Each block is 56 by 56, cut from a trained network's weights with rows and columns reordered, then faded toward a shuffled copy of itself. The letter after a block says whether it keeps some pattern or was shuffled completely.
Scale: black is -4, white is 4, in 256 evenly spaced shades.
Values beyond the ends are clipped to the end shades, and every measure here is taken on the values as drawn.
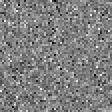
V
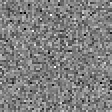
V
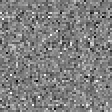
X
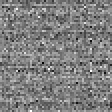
X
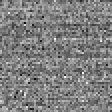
X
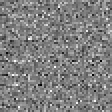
X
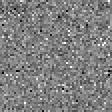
V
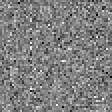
X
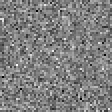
V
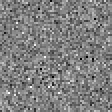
V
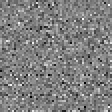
X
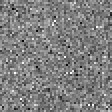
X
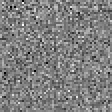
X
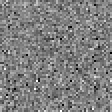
X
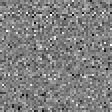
X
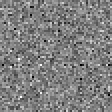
X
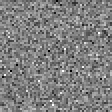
V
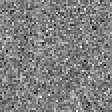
V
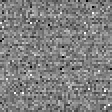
X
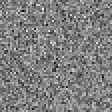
V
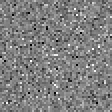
V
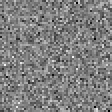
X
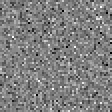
V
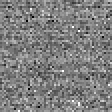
X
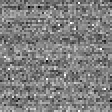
X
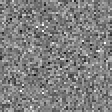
V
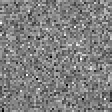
V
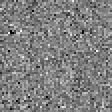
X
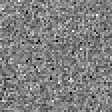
V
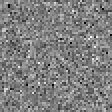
V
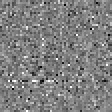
X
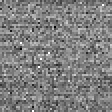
X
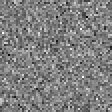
V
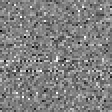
X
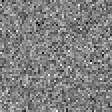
V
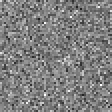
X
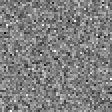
V
